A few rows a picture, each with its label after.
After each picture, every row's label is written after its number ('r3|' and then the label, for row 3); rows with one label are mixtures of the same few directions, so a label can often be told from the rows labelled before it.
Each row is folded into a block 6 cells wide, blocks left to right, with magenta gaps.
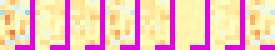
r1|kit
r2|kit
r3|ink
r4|kit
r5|ink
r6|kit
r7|kit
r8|kit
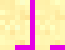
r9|ink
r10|ink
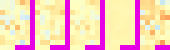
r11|ink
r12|kit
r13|ink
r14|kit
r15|ink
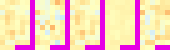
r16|kit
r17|ink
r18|kit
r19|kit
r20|kit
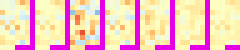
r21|ink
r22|ink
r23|kit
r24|ink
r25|kit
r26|kit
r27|ink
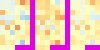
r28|ink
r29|ink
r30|ink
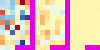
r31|ink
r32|kit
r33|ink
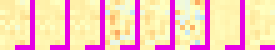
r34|ink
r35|ink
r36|ink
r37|kit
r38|kit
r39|ink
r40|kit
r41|kit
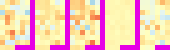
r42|kit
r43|ink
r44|ink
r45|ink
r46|ink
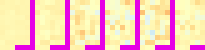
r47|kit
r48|kit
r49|kit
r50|ink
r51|kit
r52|ink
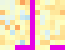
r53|ink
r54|kit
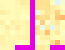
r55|ink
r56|ink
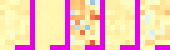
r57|kit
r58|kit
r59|ink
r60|ink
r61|kit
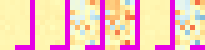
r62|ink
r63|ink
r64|ink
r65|ink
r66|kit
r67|ink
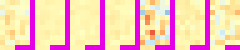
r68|kit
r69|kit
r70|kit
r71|kit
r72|kit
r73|ink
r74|kit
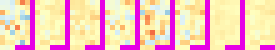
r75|ink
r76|kit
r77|ink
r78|ink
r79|kit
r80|kit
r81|kit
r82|kit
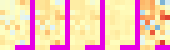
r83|ink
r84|ink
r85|ink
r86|kit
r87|ink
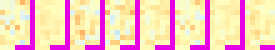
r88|ink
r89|kit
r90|kit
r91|kit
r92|kit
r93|ink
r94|kit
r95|kit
